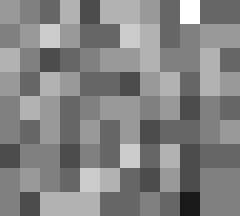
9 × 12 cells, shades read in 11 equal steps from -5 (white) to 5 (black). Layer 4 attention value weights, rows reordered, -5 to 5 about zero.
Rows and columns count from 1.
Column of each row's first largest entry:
5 5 3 7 10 8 1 8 10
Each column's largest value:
2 2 2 2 2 1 2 2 1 4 1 1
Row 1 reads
-1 0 1 -2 2 -2 -2 -1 1 -5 1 1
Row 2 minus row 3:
2 -1 -5 -2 1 2 -2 0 1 0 1 -2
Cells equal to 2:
11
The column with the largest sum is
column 10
